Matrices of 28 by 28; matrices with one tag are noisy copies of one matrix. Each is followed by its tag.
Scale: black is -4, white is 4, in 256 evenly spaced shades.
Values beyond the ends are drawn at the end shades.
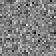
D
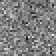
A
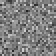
D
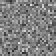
D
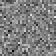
D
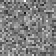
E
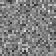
D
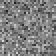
E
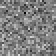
E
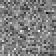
E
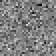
A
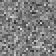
A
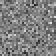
D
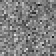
A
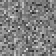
A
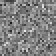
D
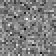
E
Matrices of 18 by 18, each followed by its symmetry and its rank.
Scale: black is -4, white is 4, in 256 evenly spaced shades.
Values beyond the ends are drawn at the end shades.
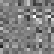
neither, rank three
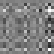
neither, rank two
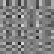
neither, rank two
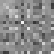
symmetric, rank three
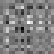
antisymmetric, rank two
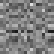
neither, rank three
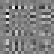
antisymmetric, rank two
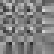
antisymmetric, rank two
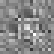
symmetric, rank three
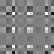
symmetric, rank one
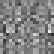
neither, rank three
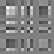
symmetric, rank one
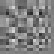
antisymmetric, rank two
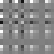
symmetric, rank one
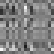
neither, rank two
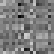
neither, rank three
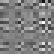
neither, rank two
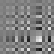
symmetric, rank one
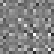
symmetric, rank three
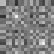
symmetric, rank three
